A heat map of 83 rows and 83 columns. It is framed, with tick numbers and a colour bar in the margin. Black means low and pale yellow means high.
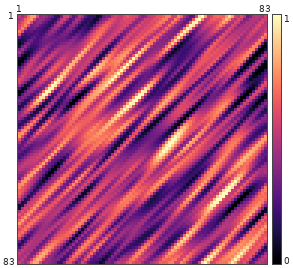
Grain: diagonal, up to the right. Mirror symmetry: none. Average level on the scale: 50%. Slope: none. Odd rows or columns: none. Histogram: bell-shaped.
